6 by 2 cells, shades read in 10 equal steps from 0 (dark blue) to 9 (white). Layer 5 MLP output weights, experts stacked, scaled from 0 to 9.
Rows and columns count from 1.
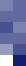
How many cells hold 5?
1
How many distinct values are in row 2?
1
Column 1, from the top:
4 3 2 3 5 9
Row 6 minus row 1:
5 -3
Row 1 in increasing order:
3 4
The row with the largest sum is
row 6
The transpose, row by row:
4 3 2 3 5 9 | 3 3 4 3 2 0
